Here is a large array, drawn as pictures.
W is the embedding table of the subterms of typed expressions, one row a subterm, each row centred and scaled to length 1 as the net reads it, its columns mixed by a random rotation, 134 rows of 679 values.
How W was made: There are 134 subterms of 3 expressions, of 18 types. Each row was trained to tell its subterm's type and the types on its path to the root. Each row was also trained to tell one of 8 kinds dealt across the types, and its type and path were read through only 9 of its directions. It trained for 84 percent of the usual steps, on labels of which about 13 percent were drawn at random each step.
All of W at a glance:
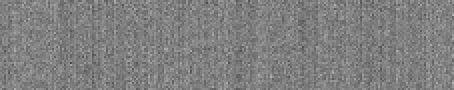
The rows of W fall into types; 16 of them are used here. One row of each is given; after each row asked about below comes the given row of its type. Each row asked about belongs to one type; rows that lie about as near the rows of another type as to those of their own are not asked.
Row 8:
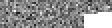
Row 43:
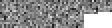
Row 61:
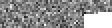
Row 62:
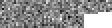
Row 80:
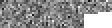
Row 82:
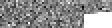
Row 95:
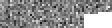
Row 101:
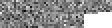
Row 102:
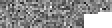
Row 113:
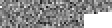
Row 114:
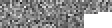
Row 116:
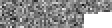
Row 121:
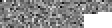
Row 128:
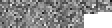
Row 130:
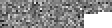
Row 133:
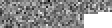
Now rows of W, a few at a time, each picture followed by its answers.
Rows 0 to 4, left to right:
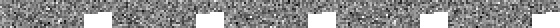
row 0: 113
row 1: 101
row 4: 130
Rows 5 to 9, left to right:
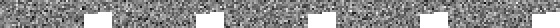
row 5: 62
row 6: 113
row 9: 82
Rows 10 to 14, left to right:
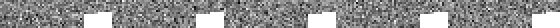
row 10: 113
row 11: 62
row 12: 80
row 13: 114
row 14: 61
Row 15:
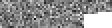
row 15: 133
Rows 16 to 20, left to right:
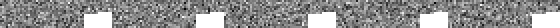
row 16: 82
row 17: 43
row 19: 121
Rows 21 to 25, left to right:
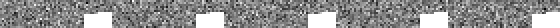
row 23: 133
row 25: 102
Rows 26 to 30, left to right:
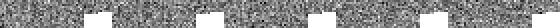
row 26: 130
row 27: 82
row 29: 133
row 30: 121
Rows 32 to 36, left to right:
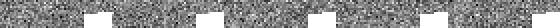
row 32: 114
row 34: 80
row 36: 80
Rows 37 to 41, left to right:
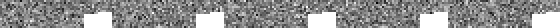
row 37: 121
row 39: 61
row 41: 102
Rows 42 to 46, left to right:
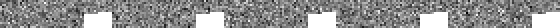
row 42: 114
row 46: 62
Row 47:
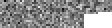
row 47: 101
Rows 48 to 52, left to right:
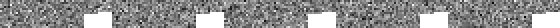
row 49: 43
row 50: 95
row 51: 95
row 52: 101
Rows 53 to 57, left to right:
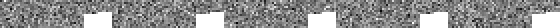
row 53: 121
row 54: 130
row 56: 121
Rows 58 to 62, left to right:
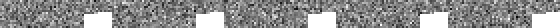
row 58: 82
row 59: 121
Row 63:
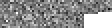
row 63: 80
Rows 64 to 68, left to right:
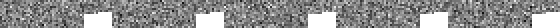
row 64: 130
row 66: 114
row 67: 82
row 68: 82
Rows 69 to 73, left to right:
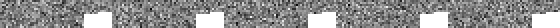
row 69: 102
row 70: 114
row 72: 102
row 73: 95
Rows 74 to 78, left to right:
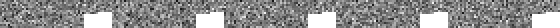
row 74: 133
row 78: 114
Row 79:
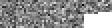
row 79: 116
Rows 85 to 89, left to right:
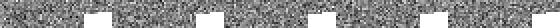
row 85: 101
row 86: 95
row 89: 82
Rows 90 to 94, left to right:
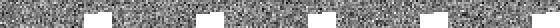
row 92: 102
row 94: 95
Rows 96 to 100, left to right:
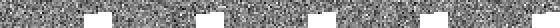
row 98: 116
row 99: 80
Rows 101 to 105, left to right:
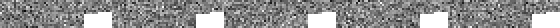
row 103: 133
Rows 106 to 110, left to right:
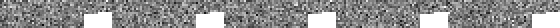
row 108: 61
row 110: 101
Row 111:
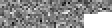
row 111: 102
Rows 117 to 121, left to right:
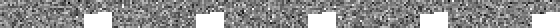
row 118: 114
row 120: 62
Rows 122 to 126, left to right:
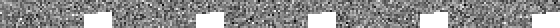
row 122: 113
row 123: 133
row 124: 95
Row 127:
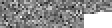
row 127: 133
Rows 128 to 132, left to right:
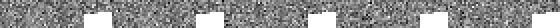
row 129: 128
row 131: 95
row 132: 116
